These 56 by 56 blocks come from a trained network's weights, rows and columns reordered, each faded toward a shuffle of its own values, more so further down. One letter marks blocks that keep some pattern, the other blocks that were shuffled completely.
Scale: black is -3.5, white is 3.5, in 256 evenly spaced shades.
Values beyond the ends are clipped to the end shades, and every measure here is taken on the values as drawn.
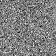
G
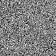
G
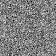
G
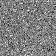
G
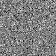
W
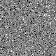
G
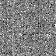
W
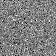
G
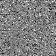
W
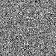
W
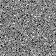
G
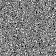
G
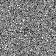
G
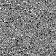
W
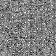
W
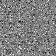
W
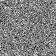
G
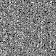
W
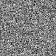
W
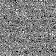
W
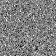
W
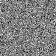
G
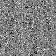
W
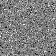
G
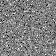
G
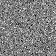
G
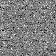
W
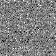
W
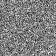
G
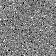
G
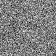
G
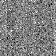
W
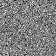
W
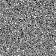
W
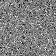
G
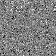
W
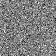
G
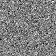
W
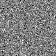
W
